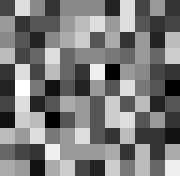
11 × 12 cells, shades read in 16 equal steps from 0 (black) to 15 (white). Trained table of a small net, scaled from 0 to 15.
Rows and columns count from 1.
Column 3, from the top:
8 5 2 6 4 7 2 11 13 3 1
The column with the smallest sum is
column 11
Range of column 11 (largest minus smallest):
7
